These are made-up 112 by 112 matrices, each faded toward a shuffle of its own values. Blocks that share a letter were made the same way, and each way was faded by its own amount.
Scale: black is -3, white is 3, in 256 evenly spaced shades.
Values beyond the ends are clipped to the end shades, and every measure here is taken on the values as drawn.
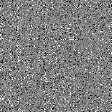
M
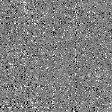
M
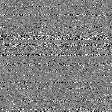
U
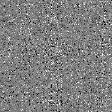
M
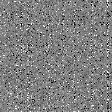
M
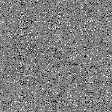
M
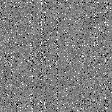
M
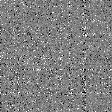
M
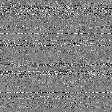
U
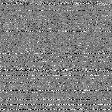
U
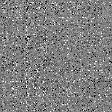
M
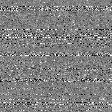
U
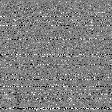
U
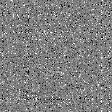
M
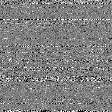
U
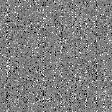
M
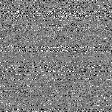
U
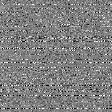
U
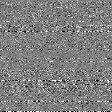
U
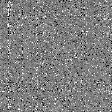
M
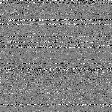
U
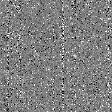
M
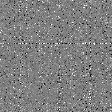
M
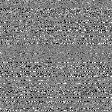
U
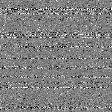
U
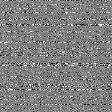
U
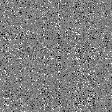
M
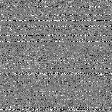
U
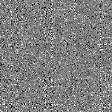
M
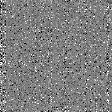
M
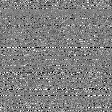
U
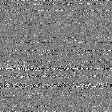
U
